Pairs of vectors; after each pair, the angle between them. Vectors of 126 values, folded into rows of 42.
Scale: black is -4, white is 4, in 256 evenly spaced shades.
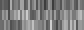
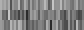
nearly opposite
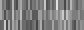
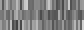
partly opposed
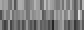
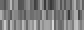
nearly opposite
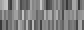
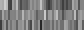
nearly parallel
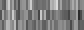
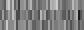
nearly parallel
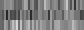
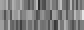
partly opposed
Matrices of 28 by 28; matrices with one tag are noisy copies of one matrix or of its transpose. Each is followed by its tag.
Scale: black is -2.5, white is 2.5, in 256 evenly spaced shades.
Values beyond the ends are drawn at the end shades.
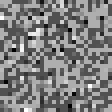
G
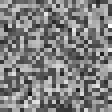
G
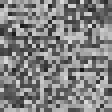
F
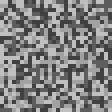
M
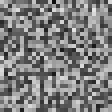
G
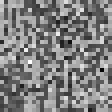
F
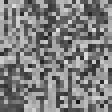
F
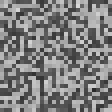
G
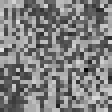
F
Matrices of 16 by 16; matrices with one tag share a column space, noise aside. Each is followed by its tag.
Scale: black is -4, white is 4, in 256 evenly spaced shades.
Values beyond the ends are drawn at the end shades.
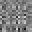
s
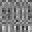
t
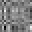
t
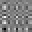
s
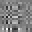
s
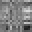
t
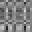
t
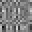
t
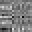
s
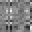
t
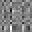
t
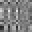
t
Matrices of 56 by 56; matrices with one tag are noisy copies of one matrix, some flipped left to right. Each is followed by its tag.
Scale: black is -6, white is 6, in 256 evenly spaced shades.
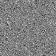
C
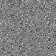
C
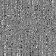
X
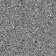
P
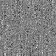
X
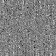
X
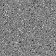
P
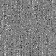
X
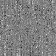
X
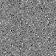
C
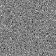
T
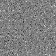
T
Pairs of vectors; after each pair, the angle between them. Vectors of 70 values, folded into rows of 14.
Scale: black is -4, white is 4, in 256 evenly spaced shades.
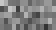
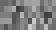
orthogonal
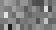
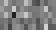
partly aligned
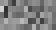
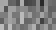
partly aligned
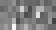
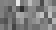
partly opposed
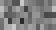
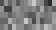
orthogonal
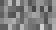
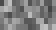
partly aligned
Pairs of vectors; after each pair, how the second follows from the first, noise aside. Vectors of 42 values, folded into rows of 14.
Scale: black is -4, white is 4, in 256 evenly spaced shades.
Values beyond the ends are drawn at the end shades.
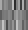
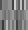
negated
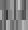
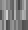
negated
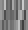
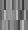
negated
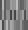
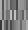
negated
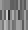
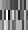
scaled up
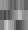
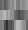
negated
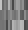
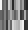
scaled up
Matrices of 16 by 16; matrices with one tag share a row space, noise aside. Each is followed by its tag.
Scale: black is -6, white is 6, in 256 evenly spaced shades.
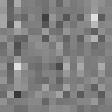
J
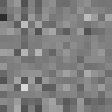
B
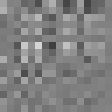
B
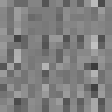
J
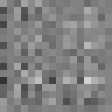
B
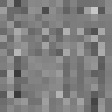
J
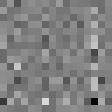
J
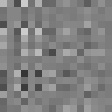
B
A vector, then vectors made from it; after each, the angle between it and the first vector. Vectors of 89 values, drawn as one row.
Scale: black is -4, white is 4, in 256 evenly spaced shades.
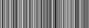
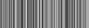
partly opposed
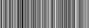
nearly opposite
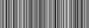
partly aligned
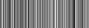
partly opposed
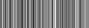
nearly opposite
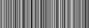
orthogonal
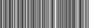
nearly opposite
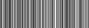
nearly opposite
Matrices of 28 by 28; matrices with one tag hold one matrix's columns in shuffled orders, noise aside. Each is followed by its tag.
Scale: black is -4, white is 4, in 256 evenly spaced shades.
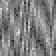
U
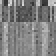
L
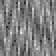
U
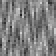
U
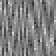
U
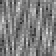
U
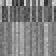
L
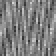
U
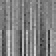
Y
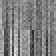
Y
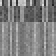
L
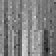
Y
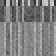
L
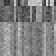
L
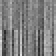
Y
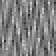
U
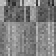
L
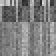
L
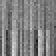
Y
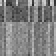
L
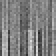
Y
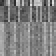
L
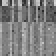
L
